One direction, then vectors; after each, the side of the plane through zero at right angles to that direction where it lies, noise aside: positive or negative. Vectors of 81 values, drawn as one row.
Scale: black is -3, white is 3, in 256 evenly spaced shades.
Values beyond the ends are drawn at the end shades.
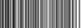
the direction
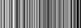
negative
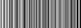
negative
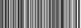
positive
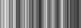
negative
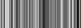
negative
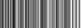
positive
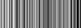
negative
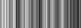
negative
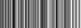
positive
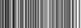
positive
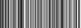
positive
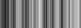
positive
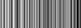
negative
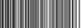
positive
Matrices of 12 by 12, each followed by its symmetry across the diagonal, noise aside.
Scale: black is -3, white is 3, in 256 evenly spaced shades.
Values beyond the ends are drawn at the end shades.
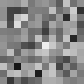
symmetric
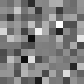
antisymmetric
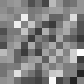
symmetric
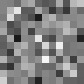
symmetric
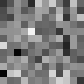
neither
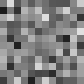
antisymmetric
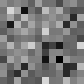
symmetric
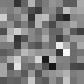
antisymmetric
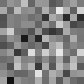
neither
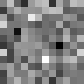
antisymmetric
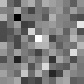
neither
